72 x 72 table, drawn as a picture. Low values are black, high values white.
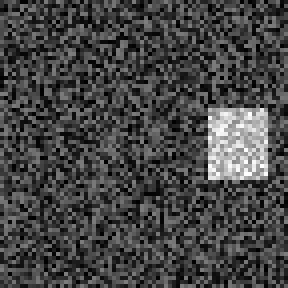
Stripes: none. Ninth with the highest average: middle right. Average level on the scale: 30%. Odd patch: higher, in the middle right.
